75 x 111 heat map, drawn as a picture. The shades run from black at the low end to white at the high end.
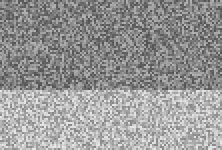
A horizontal seam about 60% of the way down splits the table, and the bottom part is higher. No regular stripes run through it. Overall the values sit about 60% of the way up the scale.
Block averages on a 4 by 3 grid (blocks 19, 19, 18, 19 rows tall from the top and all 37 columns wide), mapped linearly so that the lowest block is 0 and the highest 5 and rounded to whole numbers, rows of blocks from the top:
0 0 0
0 0 0
3 3 3
5 5 5
